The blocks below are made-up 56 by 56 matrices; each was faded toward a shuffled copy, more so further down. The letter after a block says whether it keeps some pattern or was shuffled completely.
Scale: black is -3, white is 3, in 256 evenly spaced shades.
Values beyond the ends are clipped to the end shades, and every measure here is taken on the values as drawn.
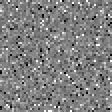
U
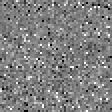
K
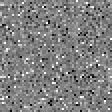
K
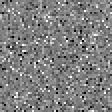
U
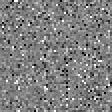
K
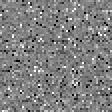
K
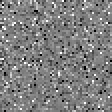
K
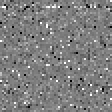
K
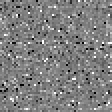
K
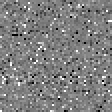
K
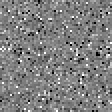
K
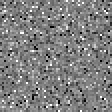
K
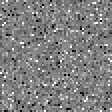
U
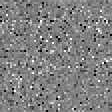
K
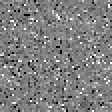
K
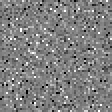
K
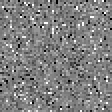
U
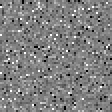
U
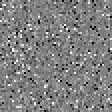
U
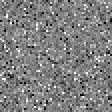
U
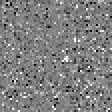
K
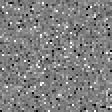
U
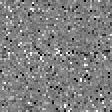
K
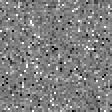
U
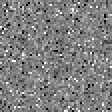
K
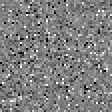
K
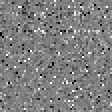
K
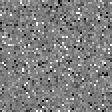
U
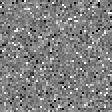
U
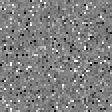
K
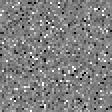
U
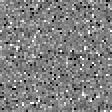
U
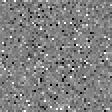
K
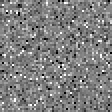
U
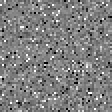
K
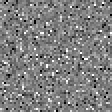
U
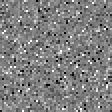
U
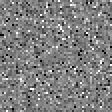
U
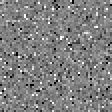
U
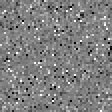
U
